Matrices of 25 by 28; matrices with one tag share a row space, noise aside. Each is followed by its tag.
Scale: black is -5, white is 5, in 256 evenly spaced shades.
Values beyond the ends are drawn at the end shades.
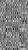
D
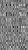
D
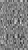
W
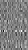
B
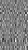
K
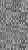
D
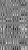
D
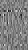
B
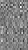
W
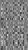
W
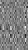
K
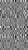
K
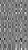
B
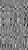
K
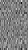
B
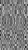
K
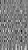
B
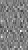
W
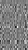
K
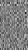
K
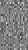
W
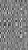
B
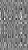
B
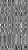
B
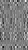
K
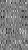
D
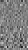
W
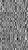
K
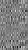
D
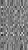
W
